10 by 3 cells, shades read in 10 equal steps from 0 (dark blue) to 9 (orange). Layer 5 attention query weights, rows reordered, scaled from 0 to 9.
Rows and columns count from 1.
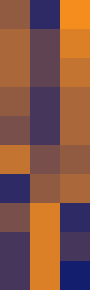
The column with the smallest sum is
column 1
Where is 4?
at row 5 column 1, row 6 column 2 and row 8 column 1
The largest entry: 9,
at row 1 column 3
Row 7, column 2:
5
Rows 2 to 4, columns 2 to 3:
3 8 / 3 7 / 2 6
